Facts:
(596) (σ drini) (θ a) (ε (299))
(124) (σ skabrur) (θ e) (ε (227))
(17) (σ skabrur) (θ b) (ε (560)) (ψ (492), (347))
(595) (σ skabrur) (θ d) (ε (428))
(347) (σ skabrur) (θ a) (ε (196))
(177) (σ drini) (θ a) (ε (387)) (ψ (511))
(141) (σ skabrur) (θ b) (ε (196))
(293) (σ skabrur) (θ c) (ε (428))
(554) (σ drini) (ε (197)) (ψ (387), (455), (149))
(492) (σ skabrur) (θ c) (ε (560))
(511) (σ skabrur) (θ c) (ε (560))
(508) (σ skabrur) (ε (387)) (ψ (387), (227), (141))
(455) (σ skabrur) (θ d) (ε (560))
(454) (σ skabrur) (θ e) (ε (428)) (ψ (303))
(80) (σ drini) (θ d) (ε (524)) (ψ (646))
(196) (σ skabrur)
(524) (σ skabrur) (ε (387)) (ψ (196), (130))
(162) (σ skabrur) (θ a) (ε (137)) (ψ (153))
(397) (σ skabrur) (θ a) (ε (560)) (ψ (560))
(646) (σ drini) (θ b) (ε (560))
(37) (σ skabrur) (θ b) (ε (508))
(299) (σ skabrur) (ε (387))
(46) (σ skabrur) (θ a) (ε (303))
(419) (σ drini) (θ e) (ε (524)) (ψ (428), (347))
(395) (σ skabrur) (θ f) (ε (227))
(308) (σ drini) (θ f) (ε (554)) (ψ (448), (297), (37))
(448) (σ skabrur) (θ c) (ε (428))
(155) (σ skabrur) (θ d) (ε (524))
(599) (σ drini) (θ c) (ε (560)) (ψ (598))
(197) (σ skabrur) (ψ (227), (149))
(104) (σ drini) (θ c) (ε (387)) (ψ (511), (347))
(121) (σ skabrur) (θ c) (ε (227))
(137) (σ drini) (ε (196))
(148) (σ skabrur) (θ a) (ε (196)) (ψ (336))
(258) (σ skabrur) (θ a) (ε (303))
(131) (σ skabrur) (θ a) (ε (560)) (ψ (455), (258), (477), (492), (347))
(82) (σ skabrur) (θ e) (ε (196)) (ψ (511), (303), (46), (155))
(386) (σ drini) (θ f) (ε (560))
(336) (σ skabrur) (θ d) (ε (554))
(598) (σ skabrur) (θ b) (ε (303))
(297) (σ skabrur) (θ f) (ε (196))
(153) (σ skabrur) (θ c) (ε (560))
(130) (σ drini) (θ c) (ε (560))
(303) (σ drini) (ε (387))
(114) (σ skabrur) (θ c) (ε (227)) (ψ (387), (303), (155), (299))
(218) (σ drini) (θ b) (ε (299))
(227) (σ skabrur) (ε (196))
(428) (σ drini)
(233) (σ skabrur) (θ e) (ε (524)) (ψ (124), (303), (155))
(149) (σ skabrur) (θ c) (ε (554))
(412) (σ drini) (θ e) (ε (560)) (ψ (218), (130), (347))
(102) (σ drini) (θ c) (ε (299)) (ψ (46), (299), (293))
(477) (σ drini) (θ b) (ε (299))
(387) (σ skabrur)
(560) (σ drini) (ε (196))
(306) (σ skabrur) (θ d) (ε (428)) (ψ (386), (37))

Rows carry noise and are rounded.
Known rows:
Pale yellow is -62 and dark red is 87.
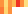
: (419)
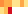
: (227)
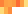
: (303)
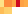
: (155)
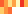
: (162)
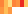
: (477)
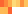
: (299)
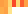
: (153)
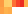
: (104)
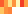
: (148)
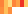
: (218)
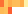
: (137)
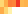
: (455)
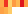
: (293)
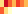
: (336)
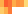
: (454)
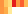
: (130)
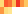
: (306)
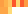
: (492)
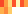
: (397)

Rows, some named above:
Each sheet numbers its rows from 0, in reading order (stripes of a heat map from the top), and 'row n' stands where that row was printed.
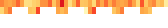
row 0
(303)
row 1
(395)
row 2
(197)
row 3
(114)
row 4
(303)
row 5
(560)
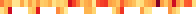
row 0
(227)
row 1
(124)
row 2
(386)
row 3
(102)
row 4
(82)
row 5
(80)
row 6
(554)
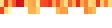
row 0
(308)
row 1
(102)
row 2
(177)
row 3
(646)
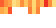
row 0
(524)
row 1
(419)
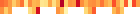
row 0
(428)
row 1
(227)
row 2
(149)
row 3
(233)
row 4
(397)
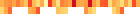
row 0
(233)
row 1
(347)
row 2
(155)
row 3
(554)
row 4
(121)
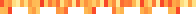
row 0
(196)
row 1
(511)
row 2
(17)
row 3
(141)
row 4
(412)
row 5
(131)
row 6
(196)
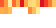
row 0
(596)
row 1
(386)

